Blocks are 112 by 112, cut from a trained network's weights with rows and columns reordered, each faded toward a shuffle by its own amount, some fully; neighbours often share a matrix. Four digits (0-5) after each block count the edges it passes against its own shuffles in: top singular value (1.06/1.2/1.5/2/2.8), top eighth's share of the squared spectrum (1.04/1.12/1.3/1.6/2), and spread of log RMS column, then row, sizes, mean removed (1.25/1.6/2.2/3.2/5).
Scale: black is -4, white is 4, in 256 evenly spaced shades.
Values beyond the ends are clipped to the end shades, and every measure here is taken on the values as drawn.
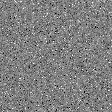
1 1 0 0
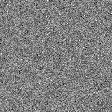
3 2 0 0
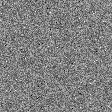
0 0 0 0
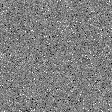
1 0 0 0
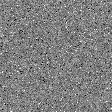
0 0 0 0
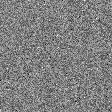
2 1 0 0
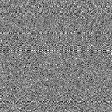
5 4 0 3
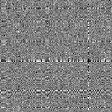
5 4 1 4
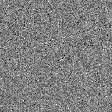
3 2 0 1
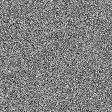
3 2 0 0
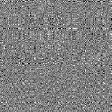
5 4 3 3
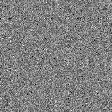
4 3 1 1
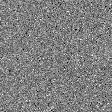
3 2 0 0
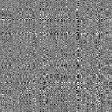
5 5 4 3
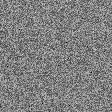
0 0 0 0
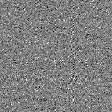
4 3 2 1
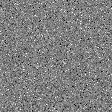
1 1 0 0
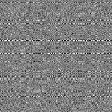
5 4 1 4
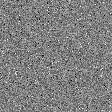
0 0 0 0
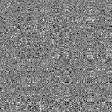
4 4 2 3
